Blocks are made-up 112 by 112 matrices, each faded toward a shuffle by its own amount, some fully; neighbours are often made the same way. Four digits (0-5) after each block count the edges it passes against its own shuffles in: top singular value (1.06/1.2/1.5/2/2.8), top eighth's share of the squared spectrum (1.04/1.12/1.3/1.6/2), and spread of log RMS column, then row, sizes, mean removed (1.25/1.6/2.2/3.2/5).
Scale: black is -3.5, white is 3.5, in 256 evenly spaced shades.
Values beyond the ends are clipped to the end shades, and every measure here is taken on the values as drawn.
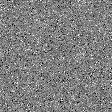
0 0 0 0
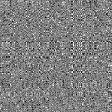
5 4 3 3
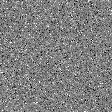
0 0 0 0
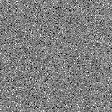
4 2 1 1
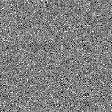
4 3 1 2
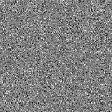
4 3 2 1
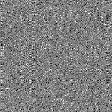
4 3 2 2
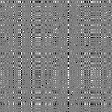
5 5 4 4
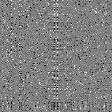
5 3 2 1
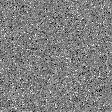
0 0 0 0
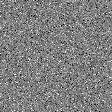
0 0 0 0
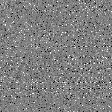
4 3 1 2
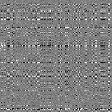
5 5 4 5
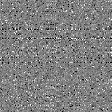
4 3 2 2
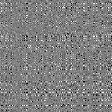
5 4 3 4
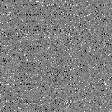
4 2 1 1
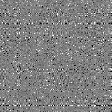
5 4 2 3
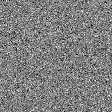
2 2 0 0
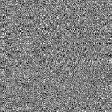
4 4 2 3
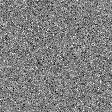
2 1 0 0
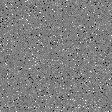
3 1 0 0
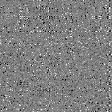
4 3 2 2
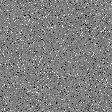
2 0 0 0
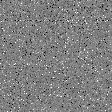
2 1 0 0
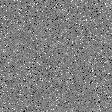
1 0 0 0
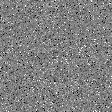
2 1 0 0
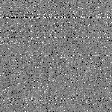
4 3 2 3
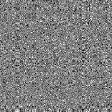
4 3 2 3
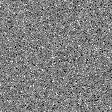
2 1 0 0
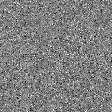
3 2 0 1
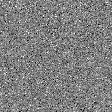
3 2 0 0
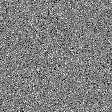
1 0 0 0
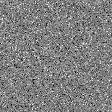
3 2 0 0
